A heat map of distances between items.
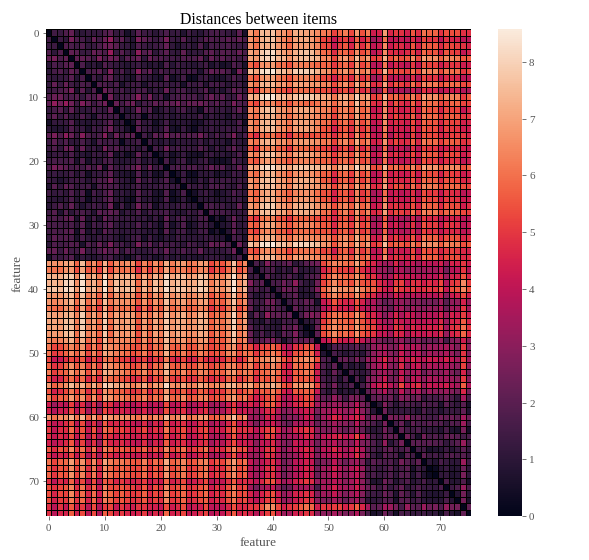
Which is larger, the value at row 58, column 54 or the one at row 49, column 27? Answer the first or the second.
the second
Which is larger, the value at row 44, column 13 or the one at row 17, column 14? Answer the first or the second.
the first
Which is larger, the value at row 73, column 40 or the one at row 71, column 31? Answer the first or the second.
the first
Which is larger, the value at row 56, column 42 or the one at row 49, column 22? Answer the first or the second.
the second
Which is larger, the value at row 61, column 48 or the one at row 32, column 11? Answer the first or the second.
the first
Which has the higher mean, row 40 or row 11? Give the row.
40
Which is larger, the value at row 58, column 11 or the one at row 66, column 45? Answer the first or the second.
the first
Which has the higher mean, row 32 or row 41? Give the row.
41
